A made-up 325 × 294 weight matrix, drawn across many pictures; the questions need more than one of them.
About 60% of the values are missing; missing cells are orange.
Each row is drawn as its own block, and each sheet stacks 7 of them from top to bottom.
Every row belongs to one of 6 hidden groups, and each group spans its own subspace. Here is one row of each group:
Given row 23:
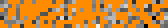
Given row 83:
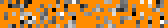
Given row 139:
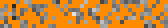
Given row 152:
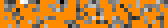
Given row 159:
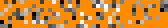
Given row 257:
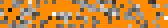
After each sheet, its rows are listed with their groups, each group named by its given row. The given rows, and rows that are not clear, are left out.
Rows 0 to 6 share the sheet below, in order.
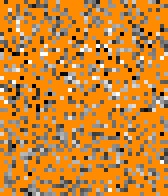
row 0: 83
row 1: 152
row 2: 152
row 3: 159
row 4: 83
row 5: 83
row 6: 83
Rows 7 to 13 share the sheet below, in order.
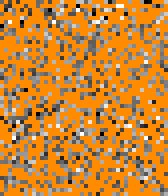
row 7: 152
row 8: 23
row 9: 159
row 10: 152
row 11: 139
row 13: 23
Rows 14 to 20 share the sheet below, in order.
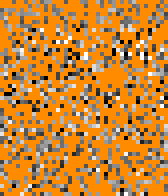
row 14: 139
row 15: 23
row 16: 139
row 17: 83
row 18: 159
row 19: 152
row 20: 139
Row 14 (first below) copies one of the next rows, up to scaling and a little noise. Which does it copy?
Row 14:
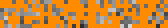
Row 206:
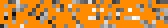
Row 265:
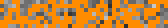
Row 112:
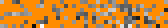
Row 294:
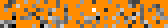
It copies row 112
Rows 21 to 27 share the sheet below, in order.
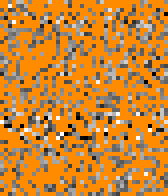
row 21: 159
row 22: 23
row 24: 139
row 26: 257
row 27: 159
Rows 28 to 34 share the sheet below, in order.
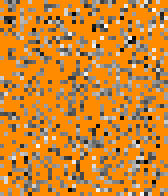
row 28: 257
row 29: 139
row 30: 23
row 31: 83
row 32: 152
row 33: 257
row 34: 23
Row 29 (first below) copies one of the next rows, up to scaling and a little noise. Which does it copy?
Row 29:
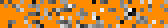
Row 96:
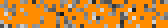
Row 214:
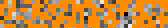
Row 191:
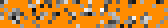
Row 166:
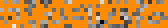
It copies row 96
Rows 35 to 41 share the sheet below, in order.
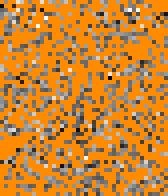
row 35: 159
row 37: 83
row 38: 257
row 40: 152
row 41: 23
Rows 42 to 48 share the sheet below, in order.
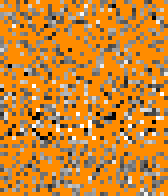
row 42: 152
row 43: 159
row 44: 257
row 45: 159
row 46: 139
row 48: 139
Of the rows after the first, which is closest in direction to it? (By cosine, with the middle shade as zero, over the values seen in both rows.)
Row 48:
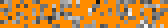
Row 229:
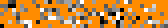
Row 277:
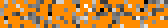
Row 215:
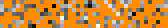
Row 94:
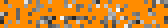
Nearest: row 277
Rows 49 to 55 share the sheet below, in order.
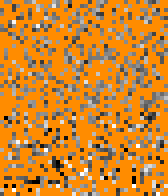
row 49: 159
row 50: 159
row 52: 159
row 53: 257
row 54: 257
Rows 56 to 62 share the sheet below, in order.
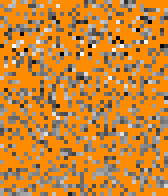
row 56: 83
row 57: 257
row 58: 83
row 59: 257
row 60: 139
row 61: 159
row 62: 257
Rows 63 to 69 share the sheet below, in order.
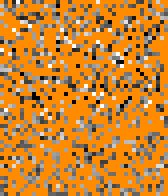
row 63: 83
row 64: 159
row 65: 152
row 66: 139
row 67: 152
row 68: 139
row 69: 139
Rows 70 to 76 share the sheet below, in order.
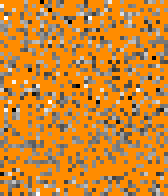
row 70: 159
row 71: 139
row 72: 23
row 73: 139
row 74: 159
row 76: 159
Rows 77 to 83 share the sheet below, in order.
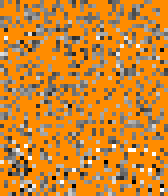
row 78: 83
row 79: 159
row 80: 159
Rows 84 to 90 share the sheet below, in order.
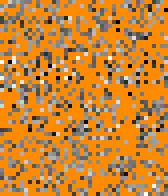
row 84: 23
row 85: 23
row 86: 159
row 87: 159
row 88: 139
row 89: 83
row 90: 23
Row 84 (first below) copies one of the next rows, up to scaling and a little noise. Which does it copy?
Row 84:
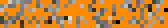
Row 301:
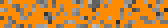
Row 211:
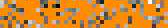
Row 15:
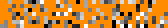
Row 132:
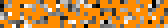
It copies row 301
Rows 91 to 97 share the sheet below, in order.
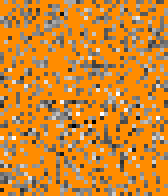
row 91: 139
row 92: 23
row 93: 23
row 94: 159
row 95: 139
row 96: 139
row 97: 23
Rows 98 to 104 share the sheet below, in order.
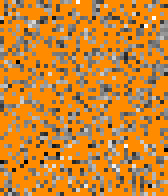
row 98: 23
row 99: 159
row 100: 257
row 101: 257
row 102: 139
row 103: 23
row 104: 152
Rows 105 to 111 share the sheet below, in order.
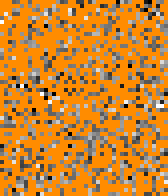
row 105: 23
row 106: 23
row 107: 159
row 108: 83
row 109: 159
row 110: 159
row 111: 159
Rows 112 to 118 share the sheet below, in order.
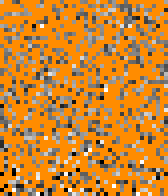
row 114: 83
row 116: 23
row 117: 139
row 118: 159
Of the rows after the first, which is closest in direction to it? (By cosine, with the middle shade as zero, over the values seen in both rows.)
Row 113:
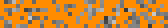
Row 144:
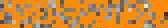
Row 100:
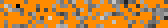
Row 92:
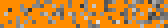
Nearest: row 100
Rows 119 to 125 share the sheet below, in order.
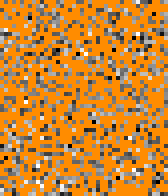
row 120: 257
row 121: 83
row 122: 257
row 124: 159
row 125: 257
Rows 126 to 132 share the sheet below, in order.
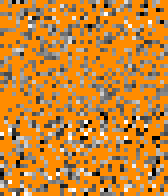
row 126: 83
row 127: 139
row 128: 139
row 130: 139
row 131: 83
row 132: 23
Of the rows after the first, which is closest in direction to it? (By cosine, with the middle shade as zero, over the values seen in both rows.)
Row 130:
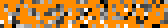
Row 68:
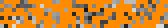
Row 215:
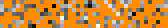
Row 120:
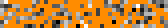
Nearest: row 120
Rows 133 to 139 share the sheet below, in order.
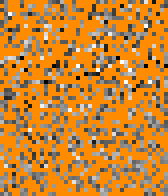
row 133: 23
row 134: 152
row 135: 152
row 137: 152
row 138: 139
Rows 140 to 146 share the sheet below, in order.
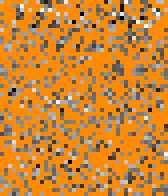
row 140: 257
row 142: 23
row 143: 83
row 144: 159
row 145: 159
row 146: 139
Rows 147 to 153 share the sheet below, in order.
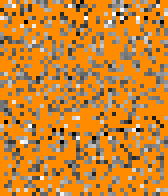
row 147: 83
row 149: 159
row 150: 139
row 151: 257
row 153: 83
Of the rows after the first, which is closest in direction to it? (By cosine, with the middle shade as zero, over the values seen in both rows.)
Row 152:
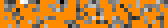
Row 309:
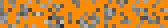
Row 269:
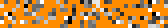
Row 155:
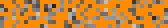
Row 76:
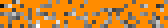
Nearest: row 155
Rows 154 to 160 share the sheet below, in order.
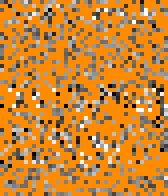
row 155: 23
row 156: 152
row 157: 159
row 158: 257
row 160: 23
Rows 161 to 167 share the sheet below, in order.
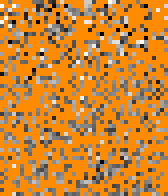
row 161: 159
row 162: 23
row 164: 257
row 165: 159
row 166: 139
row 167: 139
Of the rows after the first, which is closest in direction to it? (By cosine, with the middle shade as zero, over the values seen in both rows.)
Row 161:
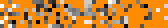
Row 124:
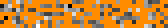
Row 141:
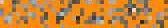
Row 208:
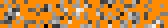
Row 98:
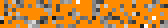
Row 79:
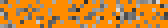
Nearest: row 141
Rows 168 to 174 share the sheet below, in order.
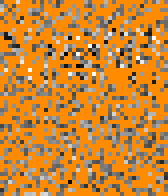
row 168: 83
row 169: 257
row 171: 23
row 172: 257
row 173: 83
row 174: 23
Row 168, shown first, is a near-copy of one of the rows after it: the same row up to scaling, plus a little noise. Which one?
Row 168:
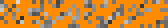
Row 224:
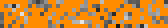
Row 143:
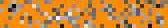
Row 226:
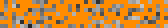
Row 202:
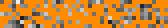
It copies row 202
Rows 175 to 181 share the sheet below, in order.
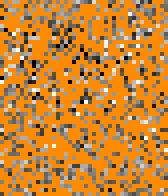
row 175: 139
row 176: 83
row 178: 139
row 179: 23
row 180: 23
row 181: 83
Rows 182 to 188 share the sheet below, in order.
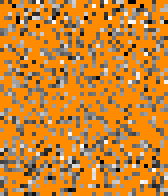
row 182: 83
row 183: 139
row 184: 83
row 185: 159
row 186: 159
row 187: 23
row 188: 23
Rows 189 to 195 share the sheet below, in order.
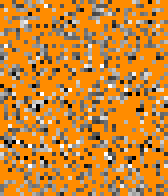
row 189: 23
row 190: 159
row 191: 139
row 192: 159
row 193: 23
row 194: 83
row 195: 257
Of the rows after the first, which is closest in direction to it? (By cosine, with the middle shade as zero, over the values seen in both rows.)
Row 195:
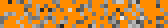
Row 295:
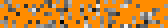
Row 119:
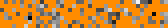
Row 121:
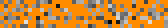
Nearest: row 121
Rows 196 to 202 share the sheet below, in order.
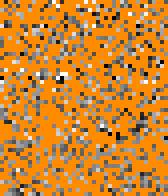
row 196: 139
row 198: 152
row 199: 23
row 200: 83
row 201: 152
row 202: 83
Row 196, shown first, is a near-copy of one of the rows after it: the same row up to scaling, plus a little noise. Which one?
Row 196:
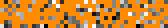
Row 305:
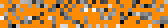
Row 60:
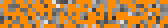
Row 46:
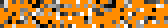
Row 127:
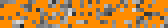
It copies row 60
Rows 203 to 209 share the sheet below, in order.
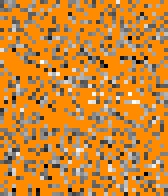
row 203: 23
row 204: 159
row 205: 257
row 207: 257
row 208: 152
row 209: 159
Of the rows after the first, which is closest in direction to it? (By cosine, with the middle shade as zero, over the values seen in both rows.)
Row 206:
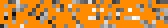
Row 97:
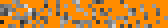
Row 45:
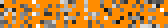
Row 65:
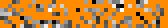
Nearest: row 65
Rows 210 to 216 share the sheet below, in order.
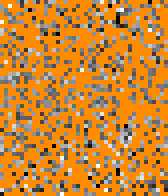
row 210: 83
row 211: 23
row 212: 257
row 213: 152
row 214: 139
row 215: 23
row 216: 152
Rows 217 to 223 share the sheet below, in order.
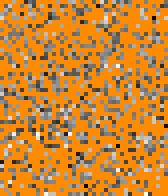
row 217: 152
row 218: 23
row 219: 159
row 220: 152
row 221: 159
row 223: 23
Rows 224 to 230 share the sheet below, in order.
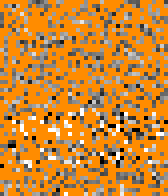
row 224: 83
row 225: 83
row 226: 83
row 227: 257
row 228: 83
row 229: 83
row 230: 257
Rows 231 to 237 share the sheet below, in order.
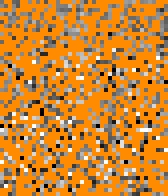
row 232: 152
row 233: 83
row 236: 23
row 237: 159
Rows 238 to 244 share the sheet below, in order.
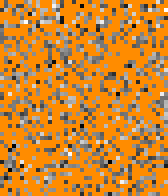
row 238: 23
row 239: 139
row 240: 159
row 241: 159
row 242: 152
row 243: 83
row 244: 152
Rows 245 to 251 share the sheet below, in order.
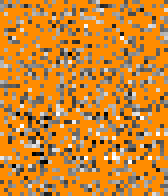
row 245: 23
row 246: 152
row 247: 83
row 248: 257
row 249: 83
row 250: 139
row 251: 152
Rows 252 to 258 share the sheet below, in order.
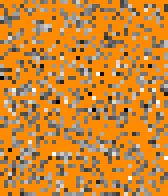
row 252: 23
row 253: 159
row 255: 139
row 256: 152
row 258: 159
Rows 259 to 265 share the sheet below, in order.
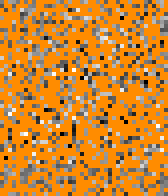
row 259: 257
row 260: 257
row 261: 139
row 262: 152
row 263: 257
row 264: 159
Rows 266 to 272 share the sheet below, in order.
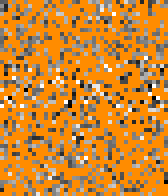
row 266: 257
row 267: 83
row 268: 257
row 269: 23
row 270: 257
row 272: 159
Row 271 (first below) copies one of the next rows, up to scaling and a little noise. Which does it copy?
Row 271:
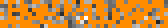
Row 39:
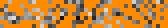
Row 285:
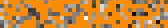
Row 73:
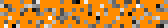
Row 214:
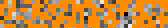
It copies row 285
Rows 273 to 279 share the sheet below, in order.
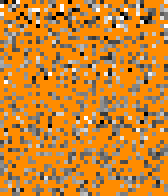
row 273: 83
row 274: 257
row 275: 139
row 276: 159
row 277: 257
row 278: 257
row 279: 257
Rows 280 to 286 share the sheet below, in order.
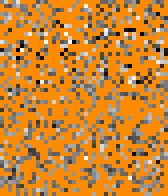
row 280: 257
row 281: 83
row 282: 159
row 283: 83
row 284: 257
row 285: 139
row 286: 159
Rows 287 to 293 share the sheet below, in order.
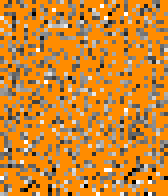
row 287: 139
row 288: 159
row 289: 152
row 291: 83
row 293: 23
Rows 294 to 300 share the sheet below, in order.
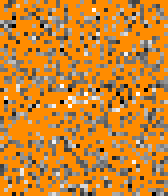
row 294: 139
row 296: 83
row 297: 159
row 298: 152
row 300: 152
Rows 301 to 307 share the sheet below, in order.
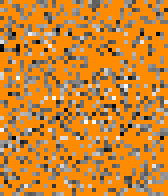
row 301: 23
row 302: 83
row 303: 83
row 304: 257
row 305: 139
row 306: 152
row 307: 257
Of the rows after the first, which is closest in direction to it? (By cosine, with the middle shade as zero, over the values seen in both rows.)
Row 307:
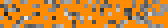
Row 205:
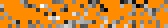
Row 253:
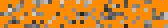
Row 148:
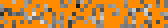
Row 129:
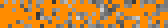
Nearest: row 129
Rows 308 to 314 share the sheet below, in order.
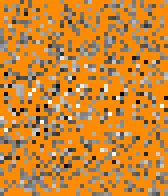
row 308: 159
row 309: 83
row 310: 159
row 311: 83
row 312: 159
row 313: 257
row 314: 83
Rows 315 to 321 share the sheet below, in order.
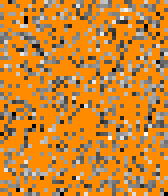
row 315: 257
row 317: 257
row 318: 139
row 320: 83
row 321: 83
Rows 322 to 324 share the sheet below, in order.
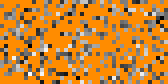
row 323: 139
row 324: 152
